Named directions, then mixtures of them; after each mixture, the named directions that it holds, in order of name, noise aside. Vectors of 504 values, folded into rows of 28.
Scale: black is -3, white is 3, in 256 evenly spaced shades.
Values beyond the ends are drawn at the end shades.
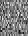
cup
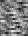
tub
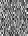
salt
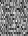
cup, salt, tub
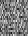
cup, salt, tub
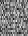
cup, salt, tub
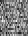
cup, tub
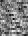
tub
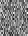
salt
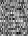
cup, salt, tub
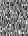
cup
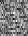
cup, salt, tub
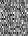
salt, tub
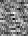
salt, tub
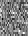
cup, salt, tub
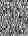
cup, salt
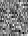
cup, tub
